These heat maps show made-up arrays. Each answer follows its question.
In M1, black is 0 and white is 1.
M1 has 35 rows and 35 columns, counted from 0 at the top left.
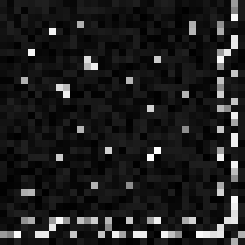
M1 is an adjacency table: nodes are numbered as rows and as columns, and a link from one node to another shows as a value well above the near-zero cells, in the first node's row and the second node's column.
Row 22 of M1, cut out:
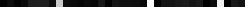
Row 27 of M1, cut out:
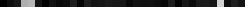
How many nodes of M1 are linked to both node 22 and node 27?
1
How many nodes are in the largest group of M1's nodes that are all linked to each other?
3
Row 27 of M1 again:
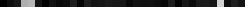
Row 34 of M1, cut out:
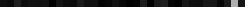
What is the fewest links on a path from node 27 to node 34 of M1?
3
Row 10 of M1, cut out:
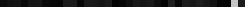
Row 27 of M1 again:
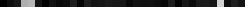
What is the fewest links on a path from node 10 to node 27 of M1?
3
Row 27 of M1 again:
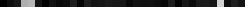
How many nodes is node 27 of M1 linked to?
3
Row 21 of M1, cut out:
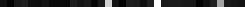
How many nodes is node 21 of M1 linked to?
3
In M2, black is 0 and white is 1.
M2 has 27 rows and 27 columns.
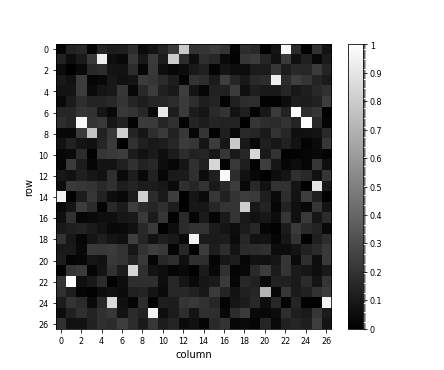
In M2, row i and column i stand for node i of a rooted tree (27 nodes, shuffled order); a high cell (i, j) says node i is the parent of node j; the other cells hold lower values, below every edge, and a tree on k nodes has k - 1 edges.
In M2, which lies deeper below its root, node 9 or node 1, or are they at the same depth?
node 9
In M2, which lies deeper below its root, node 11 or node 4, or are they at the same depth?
the same depth
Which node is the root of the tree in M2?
14
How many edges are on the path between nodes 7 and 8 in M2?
3
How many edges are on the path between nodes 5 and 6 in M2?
6
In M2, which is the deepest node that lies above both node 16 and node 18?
0
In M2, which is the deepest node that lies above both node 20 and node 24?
8
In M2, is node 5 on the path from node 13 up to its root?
no
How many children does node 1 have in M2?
2
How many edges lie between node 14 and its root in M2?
0
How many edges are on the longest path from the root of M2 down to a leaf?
10
